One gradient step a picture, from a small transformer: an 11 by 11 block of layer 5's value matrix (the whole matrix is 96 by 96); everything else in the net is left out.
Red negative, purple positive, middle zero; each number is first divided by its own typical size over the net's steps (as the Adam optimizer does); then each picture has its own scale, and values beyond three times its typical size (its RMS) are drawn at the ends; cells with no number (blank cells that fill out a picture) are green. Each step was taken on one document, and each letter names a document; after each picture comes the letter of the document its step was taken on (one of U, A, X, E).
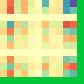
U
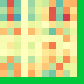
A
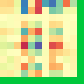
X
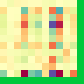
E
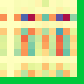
E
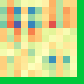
A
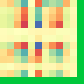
X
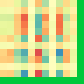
X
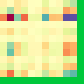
U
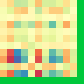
X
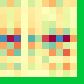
A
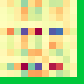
X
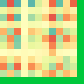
A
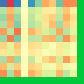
A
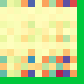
E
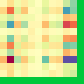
U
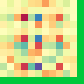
X
